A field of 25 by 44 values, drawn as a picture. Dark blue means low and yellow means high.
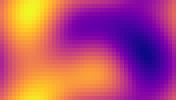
There are no lone odd cells. The ninth with the lowest average is the middle right. The ninth with the highest average is the top left. Overall the values sit about 50% of the way up the scale.
